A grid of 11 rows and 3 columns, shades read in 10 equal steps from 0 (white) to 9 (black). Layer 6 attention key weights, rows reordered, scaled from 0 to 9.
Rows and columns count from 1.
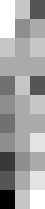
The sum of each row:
8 7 7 9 13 9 11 8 14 10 11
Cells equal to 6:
3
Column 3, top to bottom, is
6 3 2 3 6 2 3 1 3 1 0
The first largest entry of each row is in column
3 2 2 1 3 1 1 1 1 1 1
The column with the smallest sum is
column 3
